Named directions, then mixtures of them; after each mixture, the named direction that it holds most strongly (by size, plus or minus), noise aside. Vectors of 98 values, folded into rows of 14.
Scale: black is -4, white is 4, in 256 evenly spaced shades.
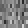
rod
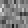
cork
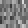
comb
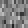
cork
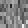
rod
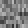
cork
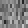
rod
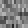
cork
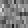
cork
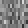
rod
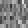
comb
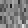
comb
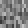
comb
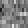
cork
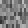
comb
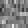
cork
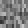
comb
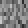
comb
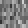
comb
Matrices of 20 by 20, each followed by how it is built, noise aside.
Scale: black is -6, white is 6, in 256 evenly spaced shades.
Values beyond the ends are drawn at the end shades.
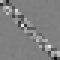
banded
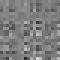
low rank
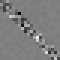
banded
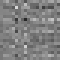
low rank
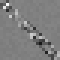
banded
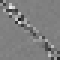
banded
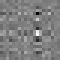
low rank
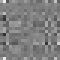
low rank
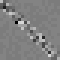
banded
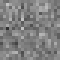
low rank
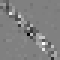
banded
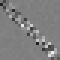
banded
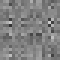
low rank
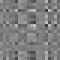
low rank
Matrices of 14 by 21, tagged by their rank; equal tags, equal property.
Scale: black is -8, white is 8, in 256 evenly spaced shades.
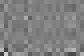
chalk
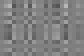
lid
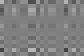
lid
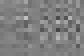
chalk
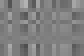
lid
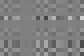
lid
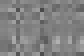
chalk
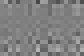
chalk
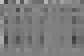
chalk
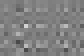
chalk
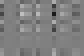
lid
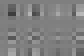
lid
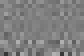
chalk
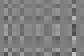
lid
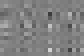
chalk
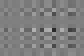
lid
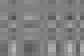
lid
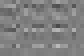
chalk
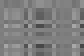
lid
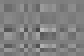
lid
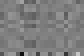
chalk
